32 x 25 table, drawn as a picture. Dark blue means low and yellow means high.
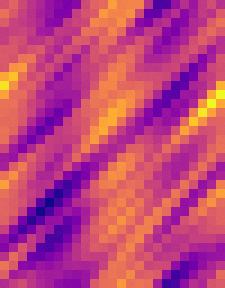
Stripes: upright, repeating 2 times. Odd rows or columns: none. Ninth with the lowest average: bottom left. Slope: none. Grain: diagonal, up to the right.
